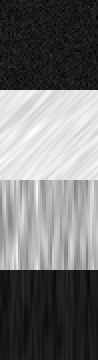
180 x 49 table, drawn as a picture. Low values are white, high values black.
The table splits into 4 rows of 1 panel. Panel 1,1: very high, fine-grained, faint in contrast. Panel 2,1: very low, slanting up to the right, faint in contrast. Panel 3,1: low, streaked downward. Panel 4,1: very high, streaked downward, faint in contrast.
